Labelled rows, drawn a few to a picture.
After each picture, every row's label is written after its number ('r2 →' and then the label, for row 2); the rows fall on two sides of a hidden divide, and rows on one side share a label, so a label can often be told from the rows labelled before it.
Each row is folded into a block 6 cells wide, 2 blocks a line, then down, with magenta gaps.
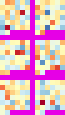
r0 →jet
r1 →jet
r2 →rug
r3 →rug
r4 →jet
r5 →jet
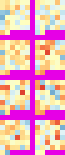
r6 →jet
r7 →jet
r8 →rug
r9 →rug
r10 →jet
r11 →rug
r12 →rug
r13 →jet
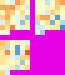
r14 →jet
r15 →jet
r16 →rug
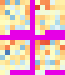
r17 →rug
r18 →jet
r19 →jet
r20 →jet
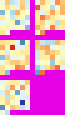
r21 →jet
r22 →jet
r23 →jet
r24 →jet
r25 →jet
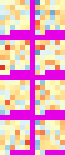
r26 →jet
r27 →jet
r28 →jet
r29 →jet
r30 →jet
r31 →jet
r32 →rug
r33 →jet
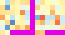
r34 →rug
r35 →jet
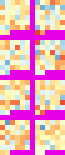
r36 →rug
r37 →rug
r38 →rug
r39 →rug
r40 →jet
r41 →jet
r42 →rug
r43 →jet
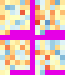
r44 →rug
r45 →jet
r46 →jet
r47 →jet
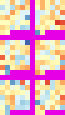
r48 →jet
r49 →jet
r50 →rug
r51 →rug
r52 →jet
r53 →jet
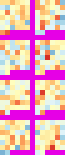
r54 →rug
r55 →jet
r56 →jet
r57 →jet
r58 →rug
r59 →rug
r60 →jet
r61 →jet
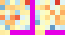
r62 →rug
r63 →jet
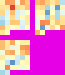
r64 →jet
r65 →rug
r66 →jet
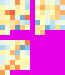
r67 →rug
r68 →jet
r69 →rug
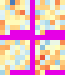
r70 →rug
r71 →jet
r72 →jet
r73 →rug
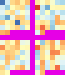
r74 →rug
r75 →jet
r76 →jet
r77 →jet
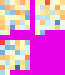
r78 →jet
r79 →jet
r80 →rug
